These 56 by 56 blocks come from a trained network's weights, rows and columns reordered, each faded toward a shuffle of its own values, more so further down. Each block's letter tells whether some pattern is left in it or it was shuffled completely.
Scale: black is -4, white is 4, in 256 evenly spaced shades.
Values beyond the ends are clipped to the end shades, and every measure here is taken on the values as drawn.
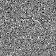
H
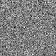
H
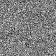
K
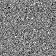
K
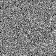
K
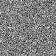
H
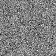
K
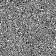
K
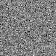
K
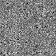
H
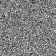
K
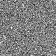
K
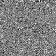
H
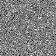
H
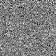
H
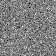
K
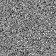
K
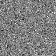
K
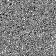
K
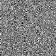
H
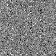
H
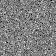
K
